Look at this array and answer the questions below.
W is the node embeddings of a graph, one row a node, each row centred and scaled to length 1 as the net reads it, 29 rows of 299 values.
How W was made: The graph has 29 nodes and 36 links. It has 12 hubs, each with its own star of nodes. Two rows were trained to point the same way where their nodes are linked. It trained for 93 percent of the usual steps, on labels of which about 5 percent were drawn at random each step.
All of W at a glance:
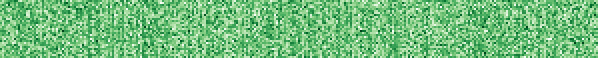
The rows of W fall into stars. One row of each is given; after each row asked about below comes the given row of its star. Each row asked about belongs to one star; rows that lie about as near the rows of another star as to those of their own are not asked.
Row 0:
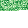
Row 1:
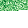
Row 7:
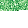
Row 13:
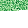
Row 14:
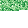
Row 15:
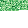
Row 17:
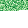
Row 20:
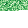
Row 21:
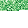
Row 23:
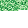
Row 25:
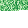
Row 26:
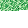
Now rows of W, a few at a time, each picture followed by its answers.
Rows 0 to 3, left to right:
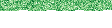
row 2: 14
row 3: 0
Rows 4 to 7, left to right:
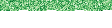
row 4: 13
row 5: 15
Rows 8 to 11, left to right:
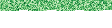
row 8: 26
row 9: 13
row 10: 17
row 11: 20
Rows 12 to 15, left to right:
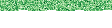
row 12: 23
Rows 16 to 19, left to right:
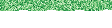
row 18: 21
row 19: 25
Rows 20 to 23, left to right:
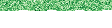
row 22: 25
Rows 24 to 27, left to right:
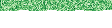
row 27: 0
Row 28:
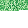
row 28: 7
